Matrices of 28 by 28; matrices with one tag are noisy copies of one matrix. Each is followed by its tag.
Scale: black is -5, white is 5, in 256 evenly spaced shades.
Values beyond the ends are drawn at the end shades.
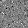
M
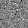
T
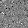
M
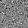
M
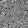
M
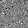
M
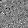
M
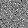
T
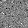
M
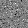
T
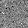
M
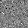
M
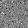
M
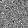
M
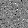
T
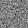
T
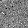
M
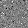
M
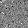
M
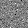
T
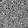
M
